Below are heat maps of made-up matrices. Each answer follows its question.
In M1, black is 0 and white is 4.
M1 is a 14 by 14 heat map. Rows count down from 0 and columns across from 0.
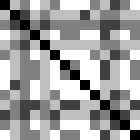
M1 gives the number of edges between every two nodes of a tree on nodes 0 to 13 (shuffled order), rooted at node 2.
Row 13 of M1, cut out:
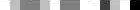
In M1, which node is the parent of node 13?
10
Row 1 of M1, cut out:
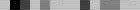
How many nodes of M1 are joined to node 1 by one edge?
2
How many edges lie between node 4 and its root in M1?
1
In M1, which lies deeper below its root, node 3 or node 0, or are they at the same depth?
the same depth
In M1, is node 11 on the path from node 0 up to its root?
yes
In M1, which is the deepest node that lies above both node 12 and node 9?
11
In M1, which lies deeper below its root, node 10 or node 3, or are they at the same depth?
node 3
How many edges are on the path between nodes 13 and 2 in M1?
2
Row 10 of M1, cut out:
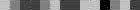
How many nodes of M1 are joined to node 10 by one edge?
5
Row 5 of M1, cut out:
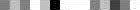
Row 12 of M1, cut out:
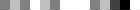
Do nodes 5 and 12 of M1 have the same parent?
yes
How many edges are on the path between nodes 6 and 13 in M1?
2
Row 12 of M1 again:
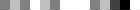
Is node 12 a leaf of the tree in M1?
yes
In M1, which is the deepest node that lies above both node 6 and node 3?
10
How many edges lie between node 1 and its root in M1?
1
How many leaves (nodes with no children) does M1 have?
10
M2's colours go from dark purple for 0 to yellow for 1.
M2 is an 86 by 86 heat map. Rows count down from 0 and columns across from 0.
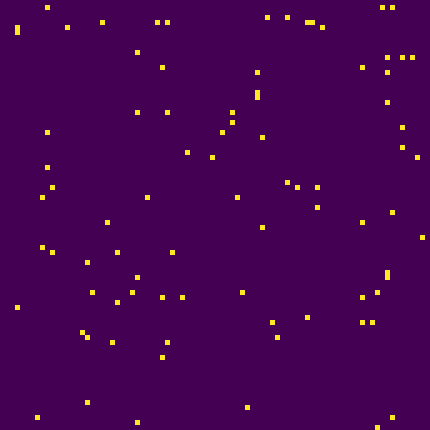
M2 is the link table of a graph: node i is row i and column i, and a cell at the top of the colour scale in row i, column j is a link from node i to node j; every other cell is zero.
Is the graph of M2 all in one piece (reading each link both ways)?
no
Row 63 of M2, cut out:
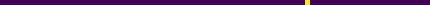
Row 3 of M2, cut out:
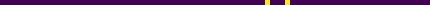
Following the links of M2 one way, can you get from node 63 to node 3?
yes
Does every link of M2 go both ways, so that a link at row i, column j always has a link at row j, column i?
no
